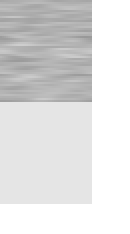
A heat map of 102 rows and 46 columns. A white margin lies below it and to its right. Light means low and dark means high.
It is made of 2 by 1 panels. Panel 1,1: low, streaked across, faint in contrast. Panel 2,1: very low, flat.
